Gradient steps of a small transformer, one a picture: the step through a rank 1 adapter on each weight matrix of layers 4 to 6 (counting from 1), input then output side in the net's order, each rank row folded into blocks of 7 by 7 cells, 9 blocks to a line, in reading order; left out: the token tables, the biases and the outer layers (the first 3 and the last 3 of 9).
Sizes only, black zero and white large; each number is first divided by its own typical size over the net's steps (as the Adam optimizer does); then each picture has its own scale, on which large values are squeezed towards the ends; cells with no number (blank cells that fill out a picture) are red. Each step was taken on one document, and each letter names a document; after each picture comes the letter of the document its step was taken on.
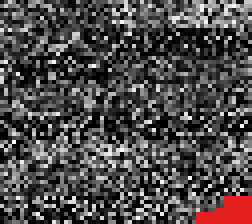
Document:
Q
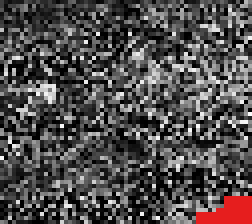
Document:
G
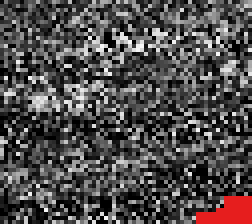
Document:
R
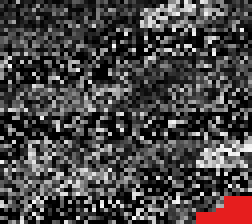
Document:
Q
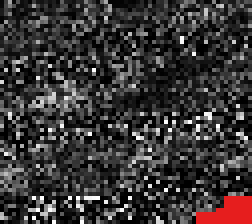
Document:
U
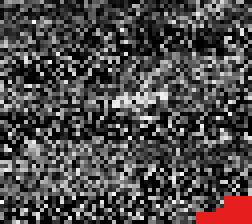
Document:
Q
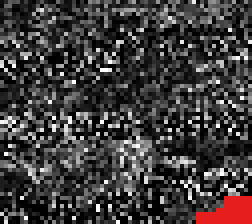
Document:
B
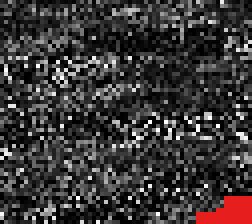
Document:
U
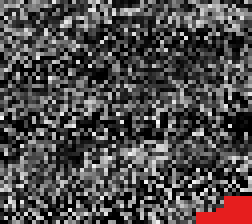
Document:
Q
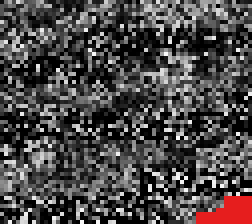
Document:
Q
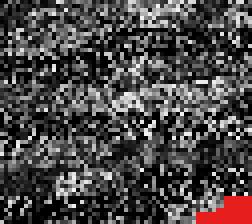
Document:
G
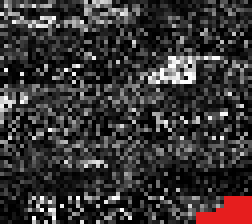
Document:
U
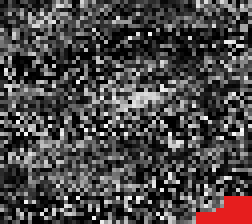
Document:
G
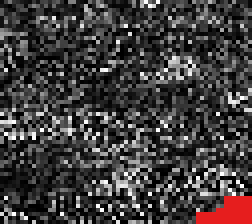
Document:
B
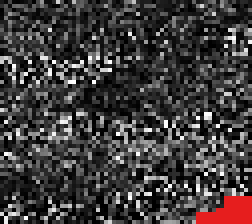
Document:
B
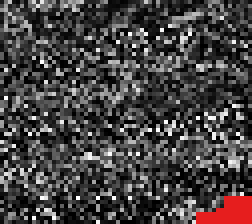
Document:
U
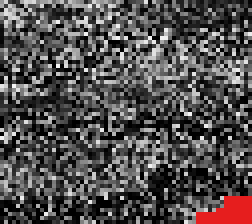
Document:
R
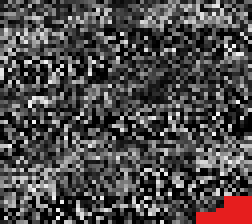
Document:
Q
